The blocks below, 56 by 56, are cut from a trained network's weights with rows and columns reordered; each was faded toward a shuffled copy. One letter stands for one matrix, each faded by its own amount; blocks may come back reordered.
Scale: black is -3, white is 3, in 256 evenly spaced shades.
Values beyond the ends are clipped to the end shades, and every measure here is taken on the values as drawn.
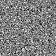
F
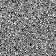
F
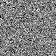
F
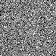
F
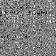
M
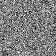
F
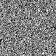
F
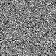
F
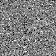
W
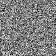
F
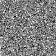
F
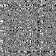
M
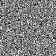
F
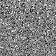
W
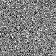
F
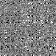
M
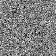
F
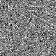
W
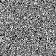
F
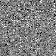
W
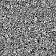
F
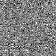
W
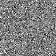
W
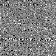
M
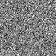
F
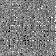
M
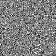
F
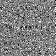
W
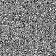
F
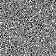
W
